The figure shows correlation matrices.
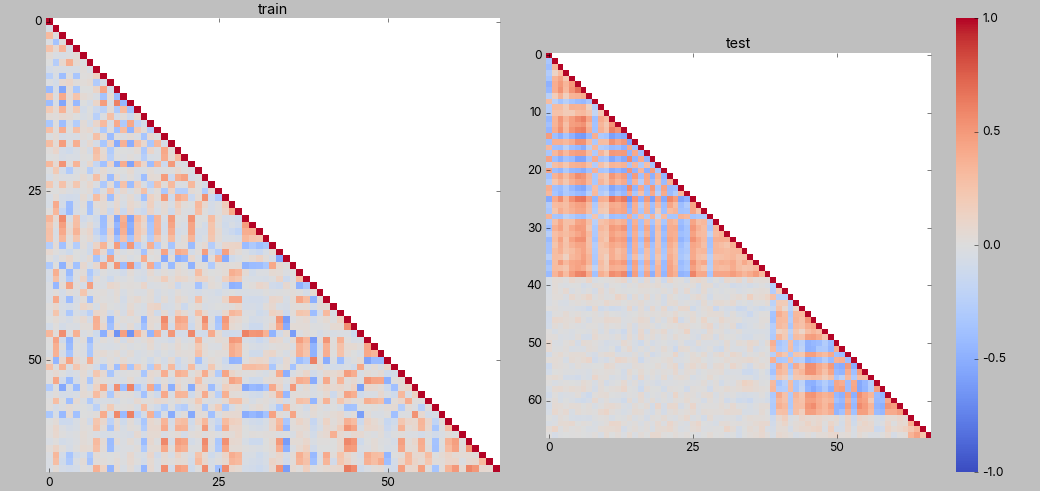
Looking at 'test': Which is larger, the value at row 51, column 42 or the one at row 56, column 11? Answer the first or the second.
the first
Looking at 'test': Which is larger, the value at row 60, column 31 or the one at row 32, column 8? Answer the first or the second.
the first
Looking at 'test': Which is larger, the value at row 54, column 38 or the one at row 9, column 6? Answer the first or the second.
the second
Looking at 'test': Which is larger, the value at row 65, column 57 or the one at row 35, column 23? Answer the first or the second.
the first
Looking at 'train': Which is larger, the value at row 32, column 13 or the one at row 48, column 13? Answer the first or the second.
the first
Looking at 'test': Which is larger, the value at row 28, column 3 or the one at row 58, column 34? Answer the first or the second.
the second
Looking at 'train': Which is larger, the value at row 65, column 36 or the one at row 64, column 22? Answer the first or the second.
the second
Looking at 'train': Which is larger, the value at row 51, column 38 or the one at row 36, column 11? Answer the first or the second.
the first
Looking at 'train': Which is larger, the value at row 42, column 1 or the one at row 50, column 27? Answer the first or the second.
the first
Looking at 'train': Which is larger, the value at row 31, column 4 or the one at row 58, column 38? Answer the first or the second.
the first
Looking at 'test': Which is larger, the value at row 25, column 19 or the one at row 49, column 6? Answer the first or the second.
the first
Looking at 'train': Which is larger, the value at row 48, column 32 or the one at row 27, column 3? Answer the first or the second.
the first
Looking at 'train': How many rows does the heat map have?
67
